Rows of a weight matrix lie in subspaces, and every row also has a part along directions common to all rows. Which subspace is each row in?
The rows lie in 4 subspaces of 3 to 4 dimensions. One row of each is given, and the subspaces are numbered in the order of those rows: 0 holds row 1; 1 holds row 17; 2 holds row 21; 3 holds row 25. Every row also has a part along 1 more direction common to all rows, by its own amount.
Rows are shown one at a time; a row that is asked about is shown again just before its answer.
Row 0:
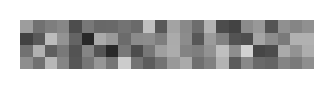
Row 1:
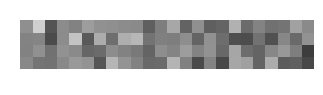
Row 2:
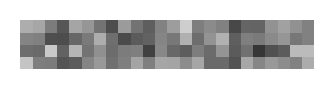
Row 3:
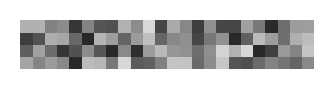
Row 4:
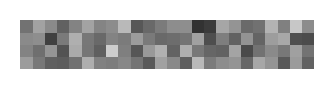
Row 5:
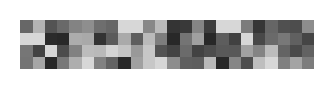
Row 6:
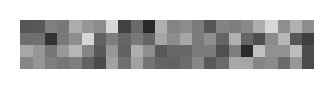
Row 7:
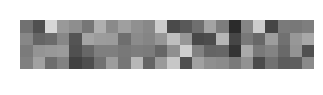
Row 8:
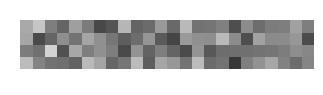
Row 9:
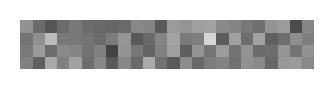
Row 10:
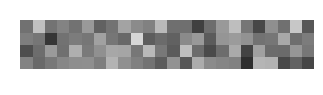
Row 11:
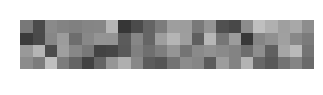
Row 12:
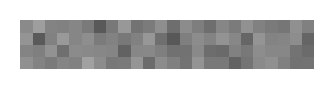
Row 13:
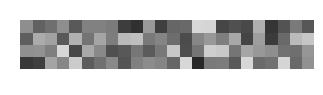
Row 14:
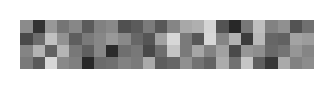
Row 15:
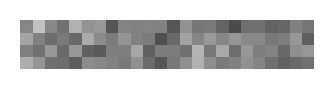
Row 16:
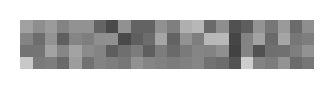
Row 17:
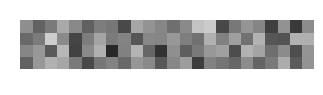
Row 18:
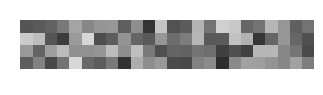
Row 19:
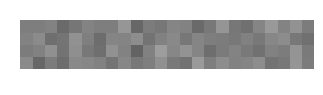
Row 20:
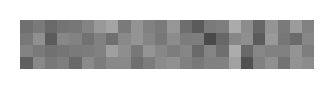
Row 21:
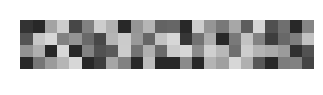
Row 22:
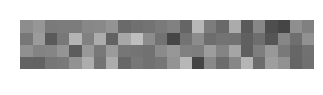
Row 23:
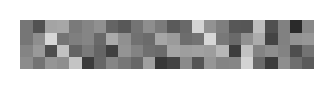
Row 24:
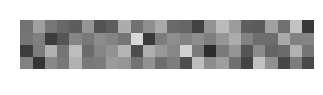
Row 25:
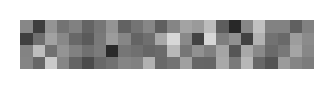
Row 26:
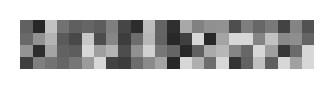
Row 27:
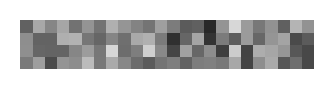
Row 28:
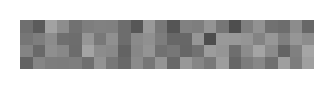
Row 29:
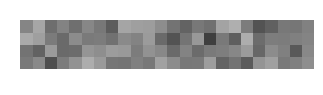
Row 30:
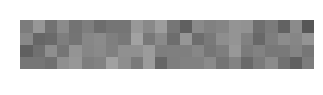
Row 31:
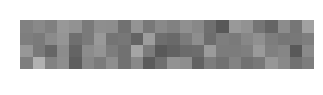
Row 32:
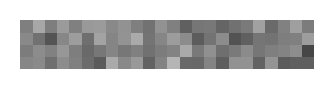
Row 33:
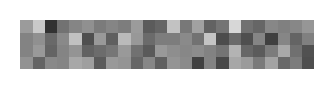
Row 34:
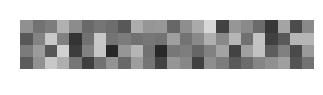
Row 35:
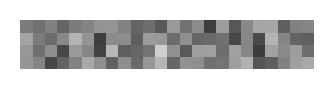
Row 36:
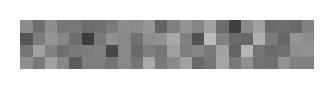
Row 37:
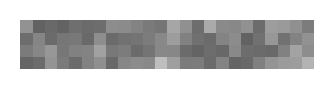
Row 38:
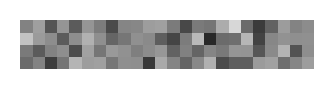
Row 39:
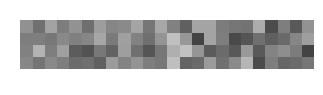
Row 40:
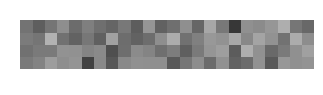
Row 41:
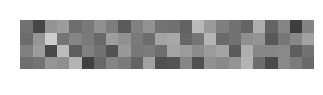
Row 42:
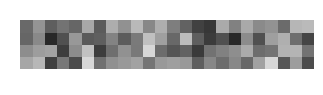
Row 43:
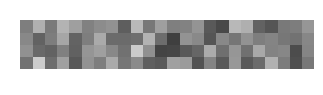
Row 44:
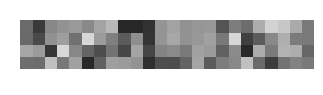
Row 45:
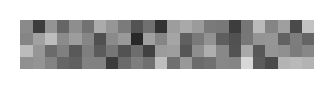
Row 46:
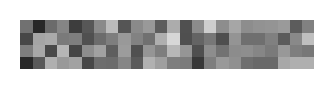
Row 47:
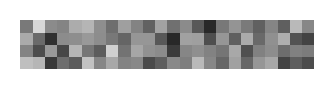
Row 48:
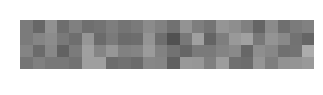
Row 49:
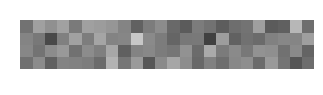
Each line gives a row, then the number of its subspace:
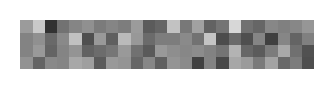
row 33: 0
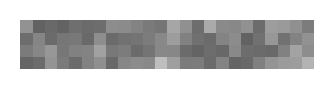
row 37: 2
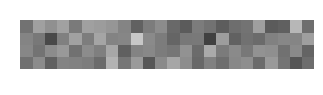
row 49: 0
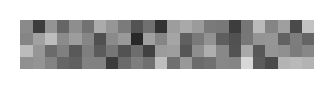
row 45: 1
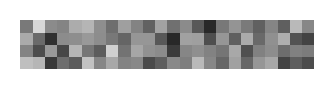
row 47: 2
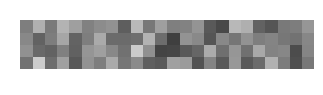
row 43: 1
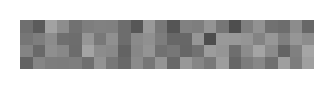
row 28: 0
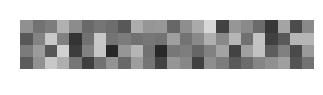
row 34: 1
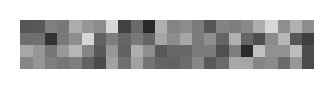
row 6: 3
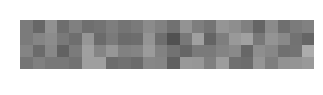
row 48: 0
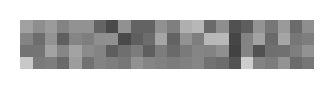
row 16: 2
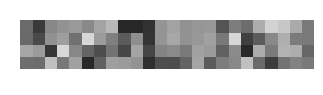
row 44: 3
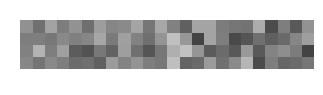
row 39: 0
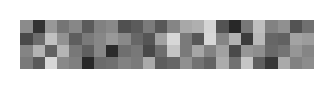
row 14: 3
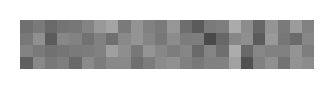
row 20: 2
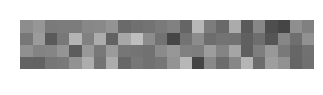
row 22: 0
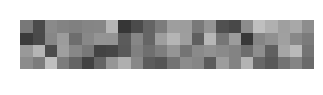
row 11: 3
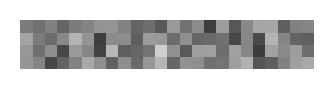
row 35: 1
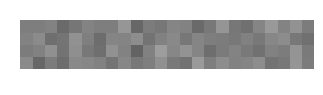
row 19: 1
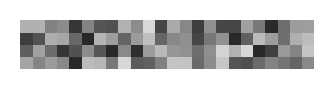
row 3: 3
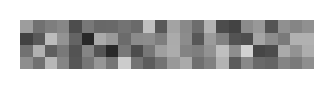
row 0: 3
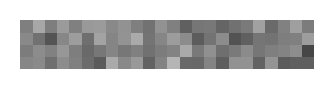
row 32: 0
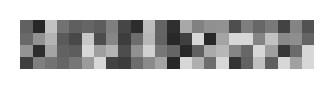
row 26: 0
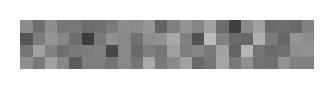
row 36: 3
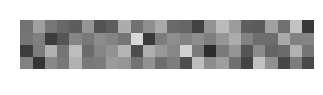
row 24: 1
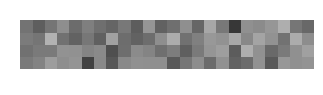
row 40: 0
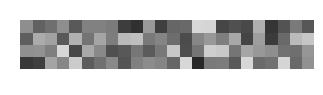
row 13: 0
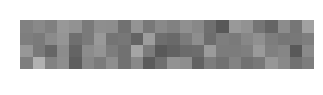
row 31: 1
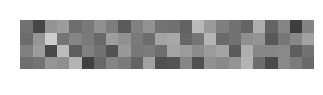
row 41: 2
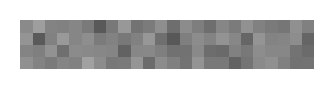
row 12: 2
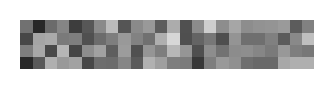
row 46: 2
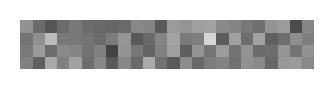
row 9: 0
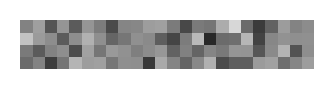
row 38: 3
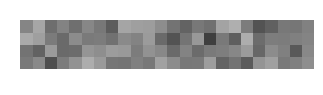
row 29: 3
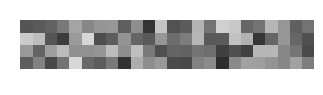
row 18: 3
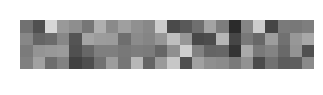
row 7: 0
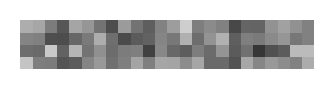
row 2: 2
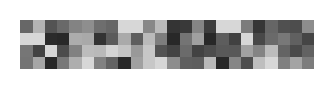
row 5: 3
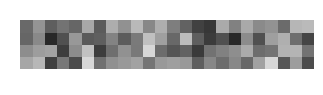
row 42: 3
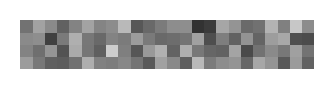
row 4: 1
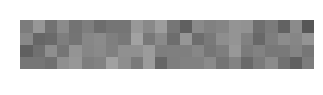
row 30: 1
